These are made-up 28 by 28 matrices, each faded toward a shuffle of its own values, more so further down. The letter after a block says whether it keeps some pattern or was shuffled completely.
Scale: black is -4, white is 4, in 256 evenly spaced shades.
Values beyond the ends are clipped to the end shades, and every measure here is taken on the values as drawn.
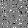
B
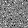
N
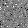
N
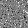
N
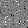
B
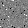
N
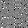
B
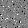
N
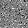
N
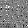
B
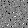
N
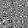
B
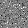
N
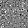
B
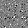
B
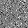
N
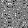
B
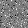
N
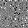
B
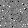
N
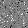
N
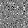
B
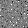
N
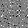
B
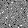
N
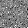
B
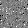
N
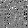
B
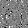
B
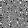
B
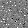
N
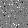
N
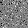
N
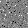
N
